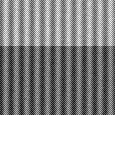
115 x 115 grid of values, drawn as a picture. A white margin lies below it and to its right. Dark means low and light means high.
Stripes: upright, repeating 11 times. Average level on the scale: 50%. Seam: horizontal, 40% of the way down, the top part higher.
